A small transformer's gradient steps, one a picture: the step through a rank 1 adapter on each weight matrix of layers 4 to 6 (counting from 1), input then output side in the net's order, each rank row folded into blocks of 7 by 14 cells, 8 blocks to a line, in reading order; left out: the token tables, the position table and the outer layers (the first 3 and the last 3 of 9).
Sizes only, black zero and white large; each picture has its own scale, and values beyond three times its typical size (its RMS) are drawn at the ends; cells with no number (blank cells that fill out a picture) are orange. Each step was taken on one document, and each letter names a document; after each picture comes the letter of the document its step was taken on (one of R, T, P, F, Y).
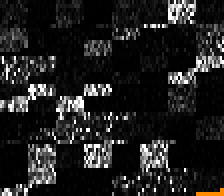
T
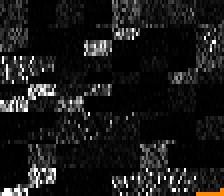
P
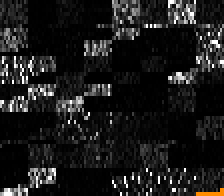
P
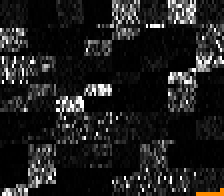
T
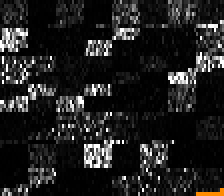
T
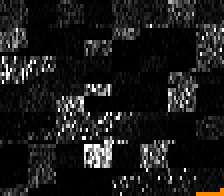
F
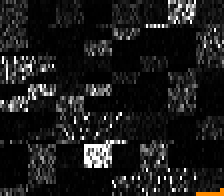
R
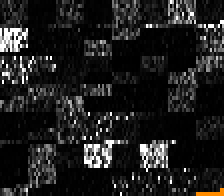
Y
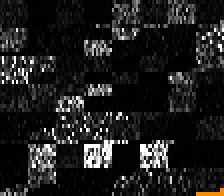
T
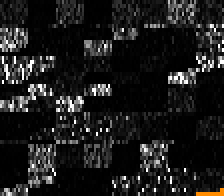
T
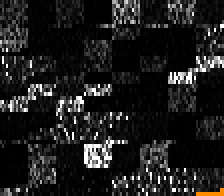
R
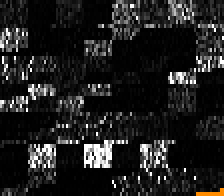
F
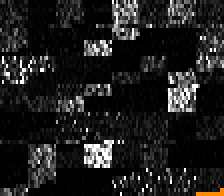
F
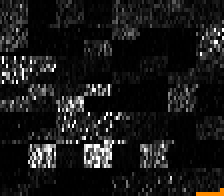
F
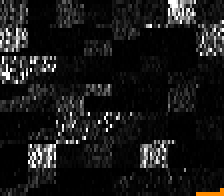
F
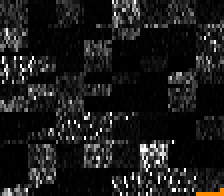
P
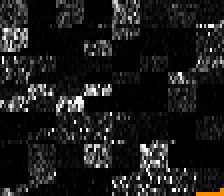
R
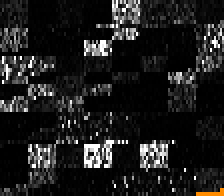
P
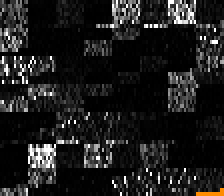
P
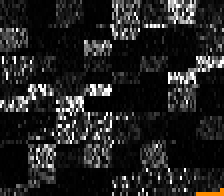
T
